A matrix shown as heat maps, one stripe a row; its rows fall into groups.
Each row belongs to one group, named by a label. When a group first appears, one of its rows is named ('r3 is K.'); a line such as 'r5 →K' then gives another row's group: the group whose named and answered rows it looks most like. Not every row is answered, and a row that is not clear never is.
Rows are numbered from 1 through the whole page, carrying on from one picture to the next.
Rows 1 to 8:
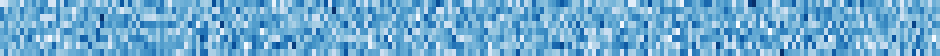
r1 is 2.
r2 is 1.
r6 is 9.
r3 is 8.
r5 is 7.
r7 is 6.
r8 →7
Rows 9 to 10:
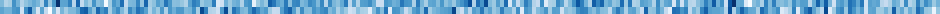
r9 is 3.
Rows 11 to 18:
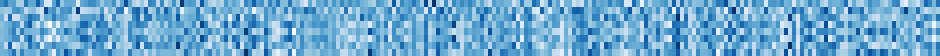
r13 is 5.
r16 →9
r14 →9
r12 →3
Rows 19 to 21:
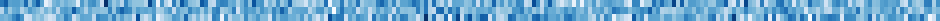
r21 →8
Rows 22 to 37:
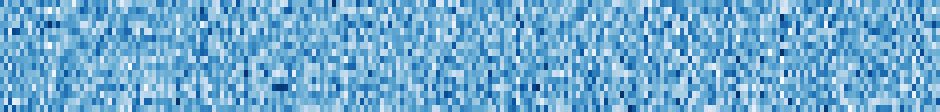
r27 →7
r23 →9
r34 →8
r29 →7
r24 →7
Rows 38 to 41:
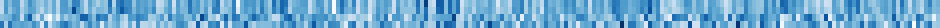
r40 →9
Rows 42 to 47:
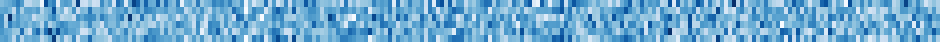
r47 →6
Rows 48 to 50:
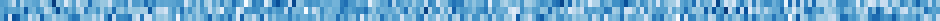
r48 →6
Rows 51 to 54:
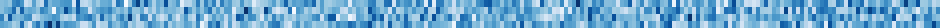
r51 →3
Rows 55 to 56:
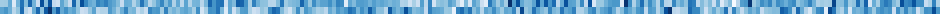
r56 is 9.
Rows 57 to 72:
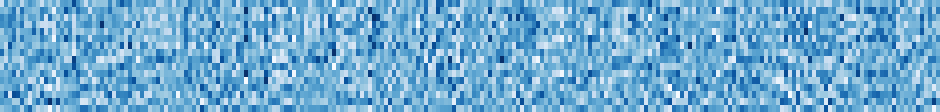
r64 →1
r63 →2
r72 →9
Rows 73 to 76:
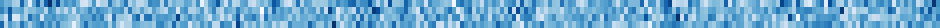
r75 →5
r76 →1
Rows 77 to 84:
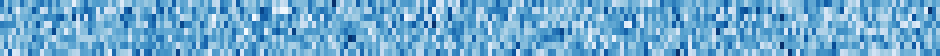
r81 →6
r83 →7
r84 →5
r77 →1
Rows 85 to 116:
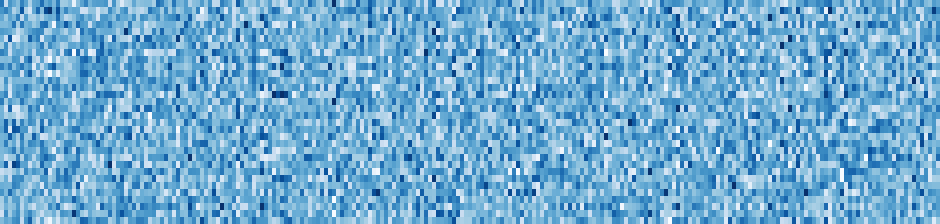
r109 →2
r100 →5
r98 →8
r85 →1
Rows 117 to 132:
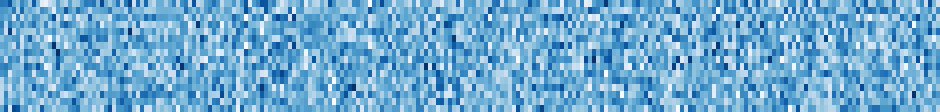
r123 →6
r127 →8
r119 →6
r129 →2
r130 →7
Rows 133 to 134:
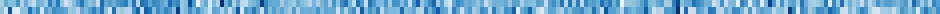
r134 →5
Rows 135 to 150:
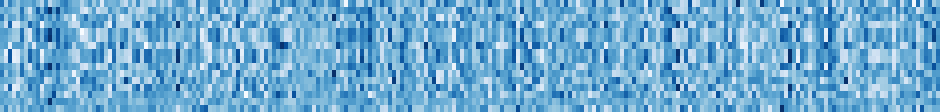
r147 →5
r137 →1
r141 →8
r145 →1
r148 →6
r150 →7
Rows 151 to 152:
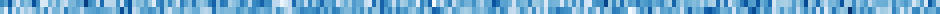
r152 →2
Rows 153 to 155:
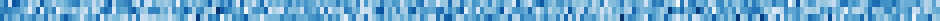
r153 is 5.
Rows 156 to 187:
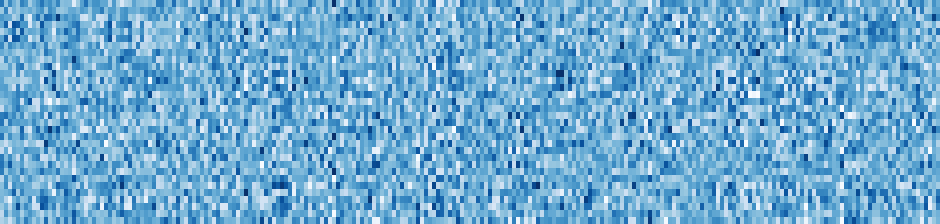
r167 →3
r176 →3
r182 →8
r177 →2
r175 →1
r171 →8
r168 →6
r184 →8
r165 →3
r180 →1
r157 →7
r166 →6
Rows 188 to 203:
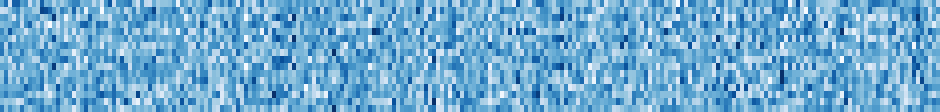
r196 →8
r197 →6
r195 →1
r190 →6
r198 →7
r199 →7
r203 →1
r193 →6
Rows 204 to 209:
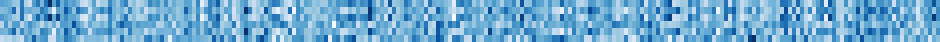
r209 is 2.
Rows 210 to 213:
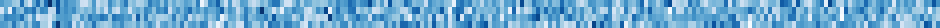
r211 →2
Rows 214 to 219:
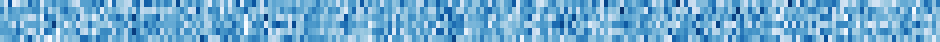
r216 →3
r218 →3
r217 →6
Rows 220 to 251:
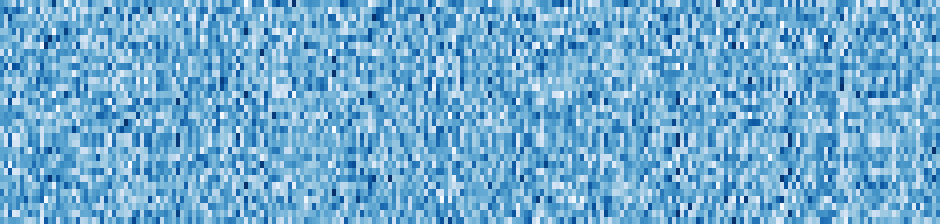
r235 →3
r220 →6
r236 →8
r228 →1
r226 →3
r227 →2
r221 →3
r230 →1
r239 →5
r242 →7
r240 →5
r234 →5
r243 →2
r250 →5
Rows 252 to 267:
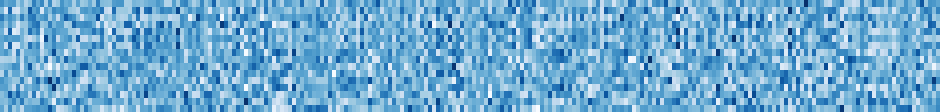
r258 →5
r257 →3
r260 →2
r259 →6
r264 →6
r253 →5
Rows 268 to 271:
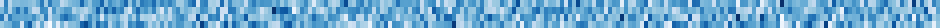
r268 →7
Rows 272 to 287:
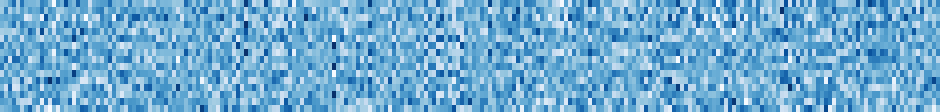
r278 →1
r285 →1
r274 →3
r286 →3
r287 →9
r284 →5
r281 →1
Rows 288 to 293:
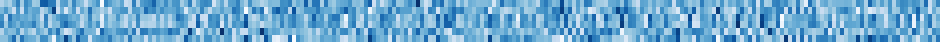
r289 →6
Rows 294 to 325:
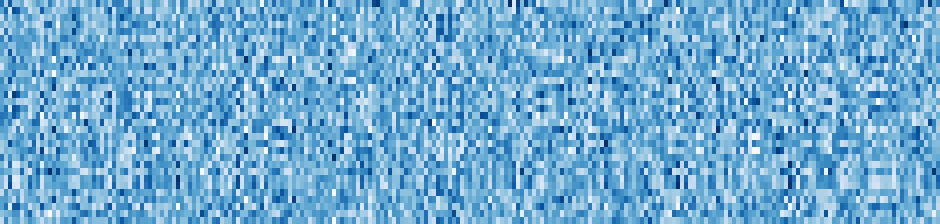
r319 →5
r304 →2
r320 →5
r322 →6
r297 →3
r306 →6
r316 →1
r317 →5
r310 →3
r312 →6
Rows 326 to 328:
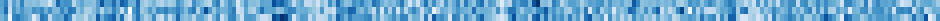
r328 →8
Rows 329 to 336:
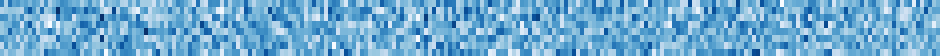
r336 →3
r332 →9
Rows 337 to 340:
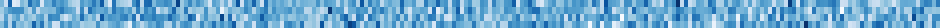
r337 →5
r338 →8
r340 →2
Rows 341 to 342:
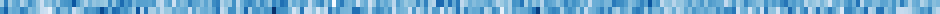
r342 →8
